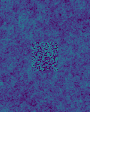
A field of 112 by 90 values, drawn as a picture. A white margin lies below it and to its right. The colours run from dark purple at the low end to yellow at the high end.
Roughest part: centre. Stripes: none. Odd patch: rougher, in the centre. Average level on the scale: 20%.
